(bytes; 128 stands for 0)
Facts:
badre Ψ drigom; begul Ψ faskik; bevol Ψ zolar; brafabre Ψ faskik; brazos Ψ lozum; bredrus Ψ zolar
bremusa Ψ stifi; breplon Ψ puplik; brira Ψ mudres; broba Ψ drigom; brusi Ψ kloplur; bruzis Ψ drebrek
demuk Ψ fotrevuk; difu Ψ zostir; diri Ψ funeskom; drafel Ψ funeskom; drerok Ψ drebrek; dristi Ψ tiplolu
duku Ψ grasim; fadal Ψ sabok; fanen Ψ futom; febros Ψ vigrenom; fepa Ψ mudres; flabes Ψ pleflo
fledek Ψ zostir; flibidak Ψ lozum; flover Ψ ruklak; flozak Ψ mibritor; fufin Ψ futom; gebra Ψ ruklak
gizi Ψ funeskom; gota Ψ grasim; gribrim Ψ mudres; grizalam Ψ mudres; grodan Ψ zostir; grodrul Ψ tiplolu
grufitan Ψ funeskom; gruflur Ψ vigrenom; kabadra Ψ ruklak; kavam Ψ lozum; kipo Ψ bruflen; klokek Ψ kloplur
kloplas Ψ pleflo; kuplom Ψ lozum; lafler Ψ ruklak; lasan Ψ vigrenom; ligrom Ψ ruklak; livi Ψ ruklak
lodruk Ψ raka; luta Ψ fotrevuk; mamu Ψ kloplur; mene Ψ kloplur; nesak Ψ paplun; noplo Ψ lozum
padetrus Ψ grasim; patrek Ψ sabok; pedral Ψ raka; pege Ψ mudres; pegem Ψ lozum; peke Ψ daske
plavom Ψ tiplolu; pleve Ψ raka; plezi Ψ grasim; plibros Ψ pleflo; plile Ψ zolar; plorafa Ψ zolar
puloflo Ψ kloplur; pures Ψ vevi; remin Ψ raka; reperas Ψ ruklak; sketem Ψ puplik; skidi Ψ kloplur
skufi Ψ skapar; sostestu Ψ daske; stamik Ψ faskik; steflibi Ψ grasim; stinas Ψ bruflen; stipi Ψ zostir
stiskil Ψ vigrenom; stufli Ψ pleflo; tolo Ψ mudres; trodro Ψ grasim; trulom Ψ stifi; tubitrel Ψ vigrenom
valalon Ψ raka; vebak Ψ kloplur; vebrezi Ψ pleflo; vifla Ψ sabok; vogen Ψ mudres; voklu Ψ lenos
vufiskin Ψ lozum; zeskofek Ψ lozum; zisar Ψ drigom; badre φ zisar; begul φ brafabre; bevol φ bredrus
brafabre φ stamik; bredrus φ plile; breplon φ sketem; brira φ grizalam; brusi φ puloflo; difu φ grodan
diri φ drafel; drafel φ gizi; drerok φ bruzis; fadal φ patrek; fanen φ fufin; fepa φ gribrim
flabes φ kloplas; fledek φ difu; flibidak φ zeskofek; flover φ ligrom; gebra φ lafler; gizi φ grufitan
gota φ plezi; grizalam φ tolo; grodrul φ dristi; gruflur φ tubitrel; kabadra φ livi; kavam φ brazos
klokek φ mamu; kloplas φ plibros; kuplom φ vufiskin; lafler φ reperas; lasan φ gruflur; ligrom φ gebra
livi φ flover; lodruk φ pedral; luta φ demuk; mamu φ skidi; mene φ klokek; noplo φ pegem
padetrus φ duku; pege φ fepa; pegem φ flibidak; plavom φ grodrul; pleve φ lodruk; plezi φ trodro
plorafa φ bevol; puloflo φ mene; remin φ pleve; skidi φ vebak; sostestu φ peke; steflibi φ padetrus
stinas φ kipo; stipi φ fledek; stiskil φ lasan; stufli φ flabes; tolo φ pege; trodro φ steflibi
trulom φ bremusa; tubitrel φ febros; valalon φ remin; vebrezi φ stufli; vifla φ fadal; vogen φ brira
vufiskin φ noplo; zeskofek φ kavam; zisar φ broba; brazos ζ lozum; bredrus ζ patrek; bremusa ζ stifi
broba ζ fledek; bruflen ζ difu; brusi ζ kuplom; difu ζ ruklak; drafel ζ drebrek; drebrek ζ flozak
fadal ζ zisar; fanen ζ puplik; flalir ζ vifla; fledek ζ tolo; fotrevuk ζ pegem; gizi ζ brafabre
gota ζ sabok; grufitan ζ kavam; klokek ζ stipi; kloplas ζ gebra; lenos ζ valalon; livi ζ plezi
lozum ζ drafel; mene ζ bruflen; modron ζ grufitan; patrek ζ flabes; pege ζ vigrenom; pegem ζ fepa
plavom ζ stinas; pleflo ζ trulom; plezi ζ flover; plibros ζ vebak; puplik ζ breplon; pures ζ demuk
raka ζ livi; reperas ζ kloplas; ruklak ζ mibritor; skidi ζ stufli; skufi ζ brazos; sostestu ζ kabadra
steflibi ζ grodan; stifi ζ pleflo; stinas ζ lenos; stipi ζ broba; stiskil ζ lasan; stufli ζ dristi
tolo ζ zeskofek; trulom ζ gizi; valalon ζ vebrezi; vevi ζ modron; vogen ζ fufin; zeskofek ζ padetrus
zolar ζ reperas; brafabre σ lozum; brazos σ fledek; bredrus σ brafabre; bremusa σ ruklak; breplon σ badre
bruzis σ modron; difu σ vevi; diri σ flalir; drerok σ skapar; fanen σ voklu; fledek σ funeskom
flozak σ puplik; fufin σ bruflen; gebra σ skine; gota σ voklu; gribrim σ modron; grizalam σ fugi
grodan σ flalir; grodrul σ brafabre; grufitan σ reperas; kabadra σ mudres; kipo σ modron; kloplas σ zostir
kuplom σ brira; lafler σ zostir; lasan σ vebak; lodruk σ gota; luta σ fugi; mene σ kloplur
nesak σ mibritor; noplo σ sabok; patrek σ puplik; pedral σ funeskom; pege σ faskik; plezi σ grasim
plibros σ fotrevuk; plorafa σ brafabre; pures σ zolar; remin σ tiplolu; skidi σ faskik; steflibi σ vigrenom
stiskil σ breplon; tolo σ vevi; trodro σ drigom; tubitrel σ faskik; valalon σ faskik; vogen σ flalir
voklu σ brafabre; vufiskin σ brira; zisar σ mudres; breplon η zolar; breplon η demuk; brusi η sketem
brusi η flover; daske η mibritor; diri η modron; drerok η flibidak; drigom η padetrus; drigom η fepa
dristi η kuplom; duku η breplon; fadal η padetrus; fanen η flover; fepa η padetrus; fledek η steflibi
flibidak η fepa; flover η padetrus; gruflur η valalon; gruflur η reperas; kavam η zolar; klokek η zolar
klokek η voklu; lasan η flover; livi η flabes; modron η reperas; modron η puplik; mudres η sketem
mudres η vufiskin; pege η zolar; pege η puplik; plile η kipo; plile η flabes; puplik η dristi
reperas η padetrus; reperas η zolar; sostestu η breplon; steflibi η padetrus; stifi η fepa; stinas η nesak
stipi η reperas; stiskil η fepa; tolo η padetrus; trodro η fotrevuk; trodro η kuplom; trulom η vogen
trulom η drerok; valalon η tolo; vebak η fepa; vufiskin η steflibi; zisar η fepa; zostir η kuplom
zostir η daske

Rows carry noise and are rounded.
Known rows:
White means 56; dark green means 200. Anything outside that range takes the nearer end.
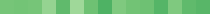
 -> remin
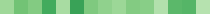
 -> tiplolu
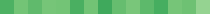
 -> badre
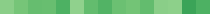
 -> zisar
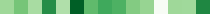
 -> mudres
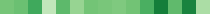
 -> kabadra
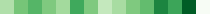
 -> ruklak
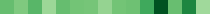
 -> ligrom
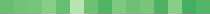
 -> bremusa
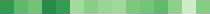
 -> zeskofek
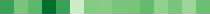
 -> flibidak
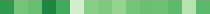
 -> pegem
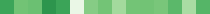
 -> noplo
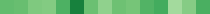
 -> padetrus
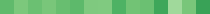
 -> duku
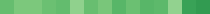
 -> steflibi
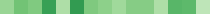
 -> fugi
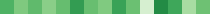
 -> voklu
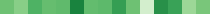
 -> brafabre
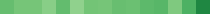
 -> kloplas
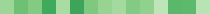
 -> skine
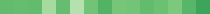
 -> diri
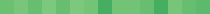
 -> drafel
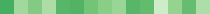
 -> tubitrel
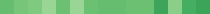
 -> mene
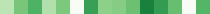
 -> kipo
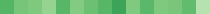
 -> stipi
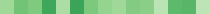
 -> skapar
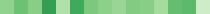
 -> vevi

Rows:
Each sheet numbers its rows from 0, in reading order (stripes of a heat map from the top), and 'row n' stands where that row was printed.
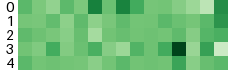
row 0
brira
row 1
flozak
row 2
pures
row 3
reperas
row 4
skufi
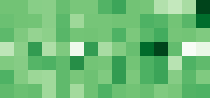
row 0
gribrim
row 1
grodan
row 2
broba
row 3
livi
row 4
vebak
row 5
klokek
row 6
luta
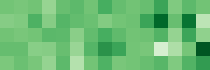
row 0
puloflo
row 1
flover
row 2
fadal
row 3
vogen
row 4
bruzis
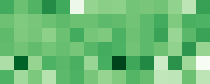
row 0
brazos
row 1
gruflur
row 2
mamu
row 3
brusi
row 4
stinas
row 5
skidi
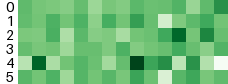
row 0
plibros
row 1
fanen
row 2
gebra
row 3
demuk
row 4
nesak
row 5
plorafa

